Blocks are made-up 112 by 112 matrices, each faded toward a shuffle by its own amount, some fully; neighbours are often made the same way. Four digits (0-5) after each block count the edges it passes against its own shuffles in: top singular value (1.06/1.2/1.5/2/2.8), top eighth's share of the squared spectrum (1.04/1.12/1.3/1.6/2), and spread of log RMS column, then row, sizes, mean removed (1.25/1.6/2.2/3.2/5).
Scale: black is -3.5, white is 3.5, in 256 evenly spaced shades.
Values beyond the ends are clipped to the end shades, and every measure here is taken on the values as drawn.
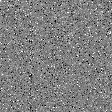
0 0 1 0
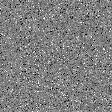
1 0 1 0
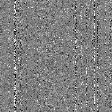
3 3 4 0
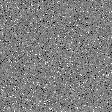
0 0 0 0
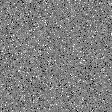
0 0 0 0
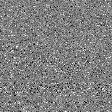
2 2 0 3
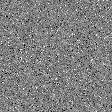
0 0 0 0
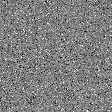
0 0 0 0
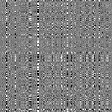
5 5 4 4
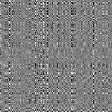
5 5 4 3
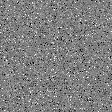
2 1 0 0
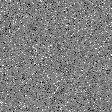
0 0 0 0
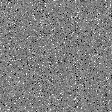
1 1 1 0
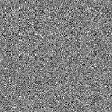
4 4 2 2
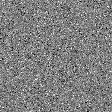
1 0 0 0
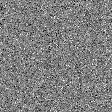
1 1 0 0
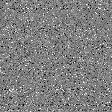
1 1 0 2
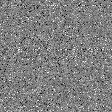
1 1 0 2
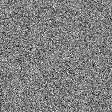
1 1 0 0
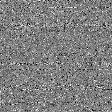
1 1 0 3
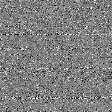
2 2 0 3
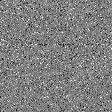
2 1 0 2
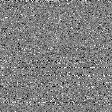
2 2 0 3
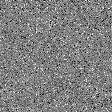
0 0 0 1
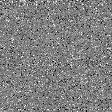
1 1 0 2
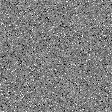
0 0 0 1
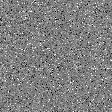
0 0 0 1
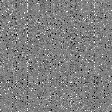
4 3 2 1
